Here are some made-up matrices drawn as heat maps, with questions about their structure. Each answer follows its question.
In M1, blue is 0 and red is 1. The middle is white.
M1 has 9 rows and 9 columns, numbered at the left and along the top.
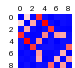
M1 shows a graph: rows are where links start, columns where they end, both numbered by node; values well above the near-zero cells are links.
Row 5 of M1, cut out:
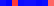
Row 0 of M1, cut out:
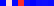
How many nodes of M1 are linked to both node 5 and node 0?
0
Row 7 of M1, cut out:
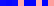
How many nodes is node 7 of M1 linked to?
3
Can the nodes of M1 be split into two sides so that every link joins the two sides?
no
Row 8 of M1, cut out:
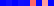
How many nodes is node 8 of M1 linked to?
2
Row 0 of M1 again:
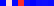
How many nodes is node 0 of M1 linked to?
2
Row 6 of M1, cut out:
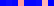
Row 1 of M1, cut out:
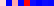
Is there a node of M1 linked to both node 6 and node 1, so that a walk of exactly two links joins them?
no
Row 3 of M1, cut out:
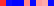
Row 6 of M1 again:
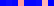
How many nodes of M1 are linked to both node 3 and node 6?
1
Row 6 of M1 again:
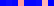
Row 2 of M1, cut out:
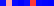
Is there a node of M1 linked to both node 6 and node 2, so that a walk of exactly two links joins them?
no
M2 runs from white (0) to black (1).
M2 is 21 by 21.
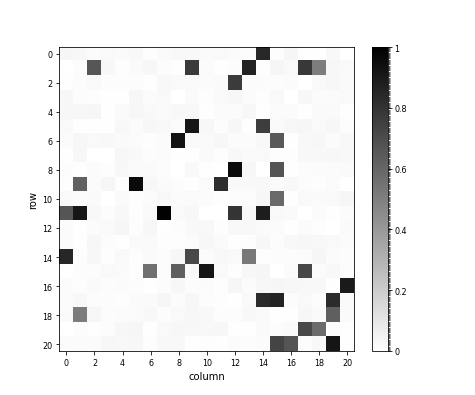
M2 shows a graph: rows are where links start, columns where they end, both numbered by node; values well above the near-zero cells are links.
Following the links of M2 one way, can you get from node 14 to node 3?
no
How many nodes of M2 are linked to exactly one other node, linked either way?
3
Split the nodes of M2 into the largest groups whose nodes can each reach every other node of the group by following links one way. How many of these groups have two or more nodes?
2
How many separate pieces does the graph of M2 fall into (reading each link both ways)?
3
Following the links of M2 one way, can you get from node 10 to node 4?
no
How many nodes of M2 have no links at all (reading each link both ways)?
2
